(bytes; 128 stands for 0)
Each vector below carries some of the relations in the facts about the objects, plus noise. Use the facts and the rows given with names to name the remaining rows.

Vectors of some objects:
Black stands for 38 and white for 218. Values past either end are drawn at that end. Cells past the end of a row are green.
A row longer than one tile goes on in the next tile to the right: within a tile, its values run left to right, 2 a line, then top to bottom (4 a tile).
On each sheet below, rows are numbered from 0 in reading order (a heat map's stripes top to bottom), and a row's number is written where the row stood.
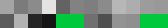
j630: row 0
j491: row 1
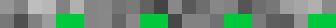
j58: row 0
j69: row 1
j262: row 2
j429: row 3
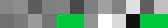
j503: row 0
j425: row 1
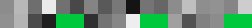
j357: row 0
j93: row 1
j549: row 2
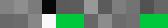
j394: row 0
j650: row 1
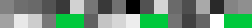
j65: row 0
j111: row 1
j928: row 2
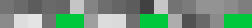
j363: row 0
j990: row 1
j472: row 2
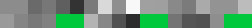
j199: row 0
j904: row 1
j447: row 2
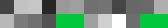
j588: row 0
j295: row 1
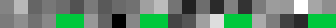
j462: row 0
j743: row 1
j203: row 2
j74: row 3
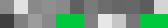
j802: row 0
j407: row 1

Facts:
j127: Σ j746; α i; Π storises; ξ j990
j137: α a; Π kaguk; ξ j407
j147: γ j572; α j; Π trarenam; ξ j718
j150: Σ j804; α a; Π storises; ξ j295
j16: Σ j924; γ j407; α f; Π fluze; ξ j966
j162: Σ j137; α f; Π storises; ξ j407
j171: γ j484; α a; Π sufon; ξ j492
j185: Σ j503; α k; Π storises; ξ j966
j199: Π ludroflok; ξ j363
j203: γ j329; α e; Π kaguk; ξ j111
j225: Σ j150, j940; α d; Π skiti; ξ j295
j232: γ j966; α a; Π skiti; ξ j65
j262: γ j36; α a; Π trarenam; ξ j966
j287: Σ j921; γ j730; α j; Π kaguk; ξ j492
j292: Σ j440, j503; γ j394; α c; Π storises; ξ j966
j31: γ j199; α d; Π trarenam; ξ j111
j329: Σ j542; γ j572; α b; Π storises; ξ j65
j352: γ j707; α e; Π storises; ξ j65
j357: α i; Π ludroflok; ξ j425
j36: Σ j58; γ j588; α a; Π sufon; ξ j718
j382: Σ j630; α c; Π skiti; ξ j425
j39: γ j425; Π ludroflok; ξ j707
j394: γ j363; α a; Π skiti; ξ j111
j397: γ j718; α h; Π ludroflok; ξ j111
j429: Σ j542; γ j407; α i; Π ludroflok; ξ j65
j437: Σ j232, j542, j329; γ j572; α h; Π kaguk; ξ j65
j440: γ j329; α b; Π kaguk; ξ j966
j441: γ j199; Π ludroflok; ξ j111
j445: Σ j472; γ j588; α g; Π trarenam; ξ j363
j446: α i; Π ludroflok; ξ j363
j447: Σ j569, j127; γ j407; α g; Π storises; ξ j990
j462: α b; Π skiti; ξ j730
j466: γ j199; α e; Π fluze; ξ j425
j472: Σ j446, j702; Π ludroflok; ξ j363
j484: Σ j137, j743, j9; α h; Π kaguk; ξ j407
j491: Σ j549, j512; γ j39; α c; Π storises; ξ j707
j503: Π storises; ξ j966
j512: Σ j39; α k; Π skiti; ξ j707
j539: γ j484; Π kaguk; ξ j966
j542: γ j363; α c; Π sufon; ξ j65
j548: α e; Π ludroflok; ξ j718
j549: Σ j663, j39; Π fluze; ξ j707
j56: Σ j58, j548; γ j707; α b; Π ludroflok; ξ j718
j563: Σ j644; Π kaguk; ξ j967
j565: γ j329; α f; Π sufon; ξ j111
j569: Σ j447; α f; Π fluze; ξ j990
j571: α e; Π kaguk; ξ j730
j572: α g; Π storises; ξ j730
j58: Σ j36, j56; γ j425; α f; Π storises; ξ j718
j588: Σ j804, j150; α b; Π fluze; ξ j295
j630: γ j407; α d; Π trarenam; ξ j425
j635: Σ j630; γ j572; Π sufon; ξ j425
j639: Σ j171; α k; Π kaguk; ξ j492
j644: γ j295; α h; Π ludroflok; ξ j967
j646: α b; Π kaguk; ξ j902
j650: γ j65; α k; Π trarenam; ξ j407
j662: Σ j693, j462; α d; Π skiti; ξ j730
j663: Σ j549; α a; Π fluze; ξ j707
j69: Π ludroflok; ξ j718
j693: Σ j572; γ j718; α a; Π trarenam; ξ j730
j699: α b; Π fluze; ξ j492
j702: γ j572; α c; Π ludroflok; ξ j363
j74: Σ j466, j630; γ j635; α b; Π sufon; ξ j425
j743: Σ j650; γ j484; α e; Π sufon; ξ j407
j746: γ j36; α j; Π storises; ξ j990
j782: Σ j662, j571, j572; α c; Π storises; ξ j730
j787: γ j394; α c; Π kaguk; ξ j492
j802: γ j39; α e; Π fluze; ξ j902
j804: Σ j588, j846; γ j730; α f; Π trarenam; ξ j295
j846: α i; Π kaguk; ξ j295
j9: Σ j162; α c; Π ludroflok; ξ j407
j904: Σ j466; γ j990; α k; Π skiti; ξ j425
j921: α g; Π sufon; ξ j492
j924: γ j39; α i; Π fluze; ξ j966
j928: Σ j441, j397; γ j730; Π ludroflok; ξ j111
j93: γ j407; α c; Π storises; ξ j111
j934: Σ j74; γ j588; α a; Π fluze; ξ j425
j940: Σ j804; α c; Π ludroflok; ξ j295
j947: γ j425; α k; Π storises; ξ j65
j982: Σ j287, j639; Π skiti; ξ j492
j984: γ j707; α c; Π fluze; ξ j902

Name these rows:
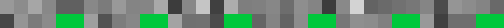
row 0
j947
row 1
j329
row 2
j150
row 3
j702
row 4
j699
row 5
j563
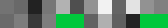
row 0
j171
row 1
j466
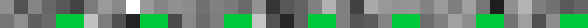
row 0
j846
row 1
j635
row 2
j746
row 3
j484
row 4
j287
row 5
j39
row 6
j232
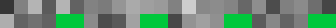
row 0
j940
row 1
j56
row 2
j924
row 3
j787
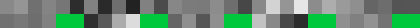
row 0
j644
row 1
j31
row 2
j542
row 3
j382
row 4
j572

